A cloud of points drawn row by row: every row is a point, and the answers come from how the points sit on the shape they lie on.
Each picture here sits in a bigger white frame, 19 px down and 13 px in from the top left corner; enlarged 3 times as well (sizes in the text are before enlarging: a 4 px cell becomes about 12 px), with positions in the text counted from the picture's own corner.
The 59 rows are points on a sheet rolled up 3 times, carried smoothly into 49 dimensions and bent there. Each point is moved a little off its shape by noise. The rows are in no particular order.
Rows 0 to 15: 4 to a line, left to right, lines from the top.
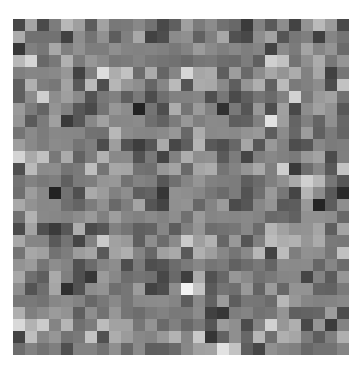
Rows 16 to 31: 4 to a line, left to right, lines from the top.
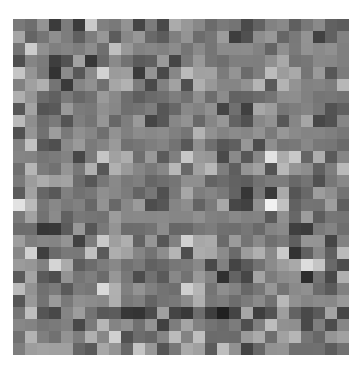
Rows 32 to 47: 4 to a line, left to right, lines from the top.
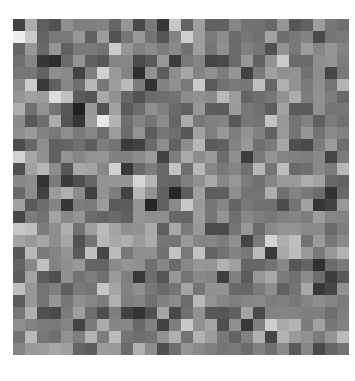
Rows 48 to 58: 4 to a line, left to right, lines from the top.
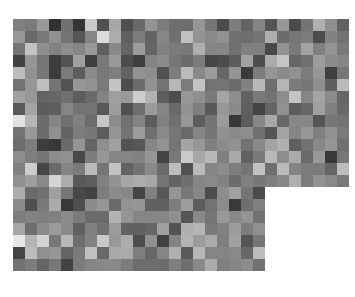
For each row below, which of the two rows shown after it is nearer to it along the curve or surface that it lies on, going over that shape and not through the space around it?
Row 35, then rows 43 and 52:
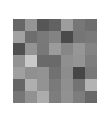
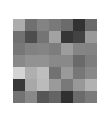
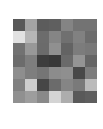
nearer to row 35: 52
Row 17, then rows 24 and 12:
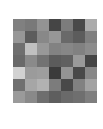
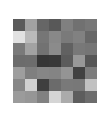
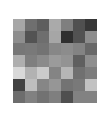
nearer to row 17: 24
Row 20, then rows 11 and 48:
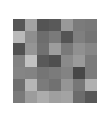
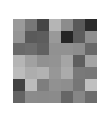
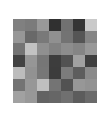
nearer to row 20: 11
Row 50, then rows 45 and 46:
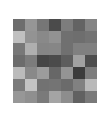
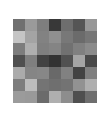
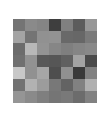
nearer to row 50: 46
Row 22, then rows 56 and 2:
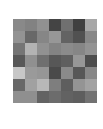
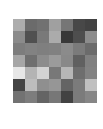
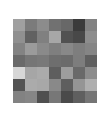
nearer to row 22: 2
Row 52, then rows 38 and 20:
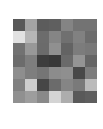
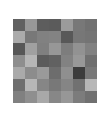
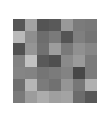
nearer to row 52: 20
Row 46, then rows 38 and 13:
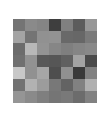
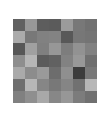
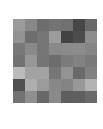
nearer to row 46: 13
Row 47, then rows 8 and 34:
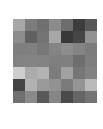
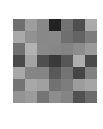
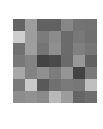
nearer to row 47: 8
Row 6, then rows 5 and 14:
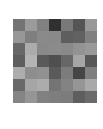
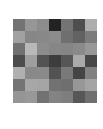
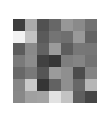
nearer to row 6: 5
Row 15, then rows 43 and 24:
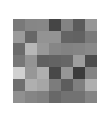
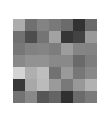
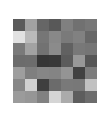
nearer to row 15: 24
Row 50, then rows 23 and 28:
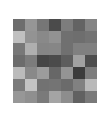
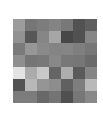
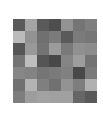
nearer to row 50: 28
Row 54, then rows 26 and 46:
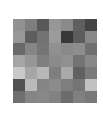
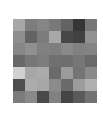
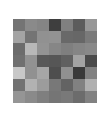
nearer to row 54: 26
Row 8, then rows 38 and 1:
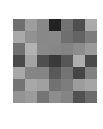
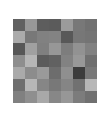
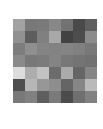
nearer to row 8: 1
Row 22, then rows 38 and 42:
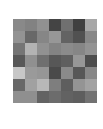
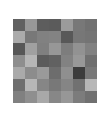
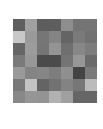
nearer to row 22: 42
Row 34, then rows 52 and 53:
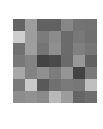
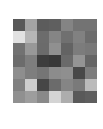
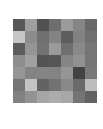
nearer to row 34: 53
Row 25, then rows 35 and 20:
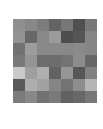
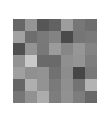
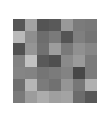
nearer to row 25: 35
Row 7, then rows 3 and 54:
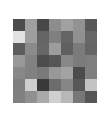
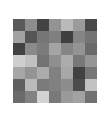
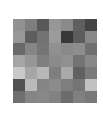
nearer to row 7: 3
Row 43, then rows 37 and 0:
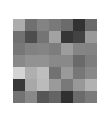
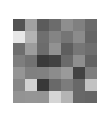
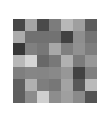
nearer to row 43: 0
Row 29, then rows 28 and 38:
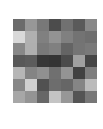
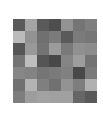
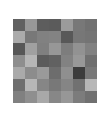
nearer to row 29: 28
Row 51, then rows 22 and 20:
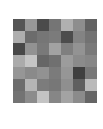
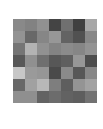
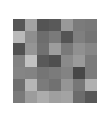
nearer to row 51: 20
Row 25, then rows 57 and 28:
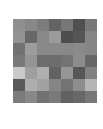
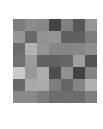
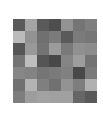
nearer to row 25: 57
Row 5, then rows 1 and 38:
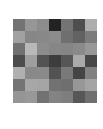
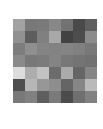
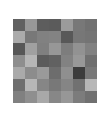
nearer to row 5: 1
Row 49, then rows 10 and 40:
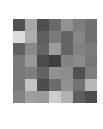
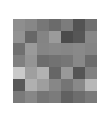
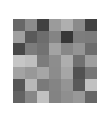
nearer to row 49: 40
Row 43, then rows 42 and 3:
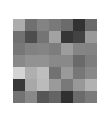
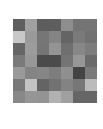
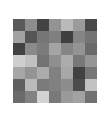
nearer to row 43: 3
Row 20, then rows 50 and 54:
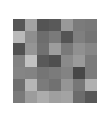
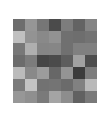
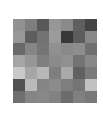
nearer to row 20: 50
